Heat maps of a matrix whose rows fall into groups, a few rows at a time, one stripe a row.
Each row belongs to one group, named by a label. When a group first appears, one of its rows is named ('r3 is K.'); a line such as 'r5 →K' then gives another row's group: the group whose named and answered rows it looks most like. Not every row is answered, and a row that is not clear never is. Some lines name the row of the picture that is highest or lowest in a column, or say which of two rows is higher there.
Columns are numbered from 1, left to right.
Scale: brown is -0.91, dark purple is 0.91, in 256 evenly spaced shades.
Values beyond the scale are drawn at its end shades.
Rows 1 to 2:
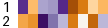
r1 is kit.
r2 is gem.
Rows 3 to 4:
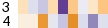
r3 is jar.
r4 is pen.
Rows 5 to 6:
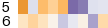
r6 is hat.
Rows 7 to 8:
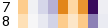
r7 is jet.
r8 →jet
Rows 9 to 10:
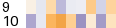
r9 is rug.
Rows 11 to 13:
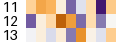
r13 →jar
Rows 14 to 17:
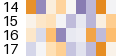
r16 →rug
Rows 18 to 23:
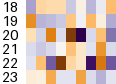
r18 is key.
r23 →pen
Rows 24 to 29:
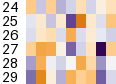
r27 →hat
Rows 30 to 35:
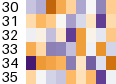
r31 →hat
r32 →jar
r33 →gem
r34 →key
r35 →jet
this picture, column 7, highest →34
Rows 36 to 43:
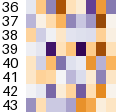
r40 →rug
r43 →kit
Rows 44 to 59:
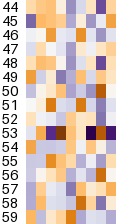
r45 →key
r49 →gem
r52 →jet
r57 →kit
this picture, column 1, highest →45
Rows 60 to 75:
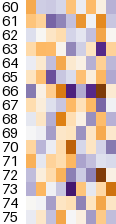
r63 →hat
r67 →jet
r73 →kit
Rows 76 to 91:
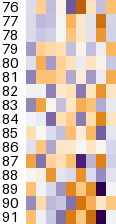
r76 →jar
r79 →key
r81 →key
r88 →pen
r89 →jet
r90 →kit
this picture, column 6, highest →87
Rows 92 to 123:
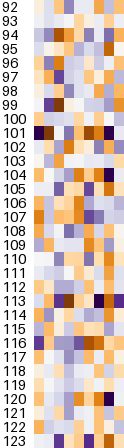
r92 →rug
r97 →gem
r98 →rug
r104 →jet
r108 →gem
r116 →kit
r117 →gem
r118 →rug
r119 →gem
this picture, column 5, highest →116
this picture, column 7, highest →113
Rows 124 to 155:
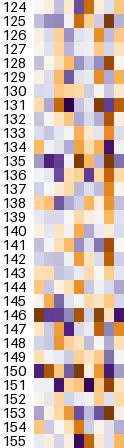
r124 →jar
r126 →rug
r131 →rug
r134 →jet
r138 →gem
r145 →gem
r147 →rug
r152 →rug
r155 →jar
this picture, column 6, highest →151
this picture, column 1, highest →150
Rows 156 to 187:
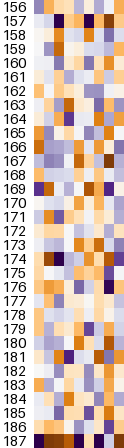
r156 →key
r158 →pen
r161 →rug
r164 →rug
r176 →hat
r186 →hat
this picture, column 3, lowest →187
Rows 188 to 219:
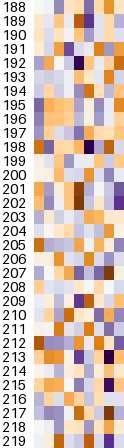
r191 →rug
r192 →kit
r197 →kit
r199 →rug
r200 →pen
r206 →pen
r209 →jar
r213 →hat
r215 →hat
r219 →pen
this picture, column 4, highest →191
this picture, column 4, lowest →210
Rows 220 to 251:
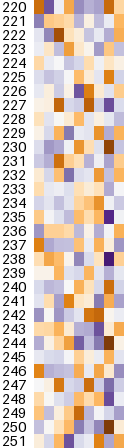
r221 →key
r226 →jar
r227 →pen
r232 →rug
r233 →jet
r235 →jet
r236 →key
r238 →hat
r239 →pen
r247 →pen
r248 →jet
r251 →rug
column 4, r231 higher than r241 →Yes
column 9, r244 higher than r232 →Yes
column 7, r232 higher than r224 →No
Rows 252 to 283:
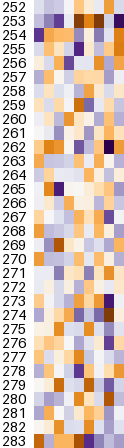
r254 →key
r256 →rug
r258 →jar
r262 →hat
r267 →jet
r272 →jar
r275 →pen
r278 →kit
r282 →pen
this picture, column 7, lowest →253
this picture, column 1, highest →254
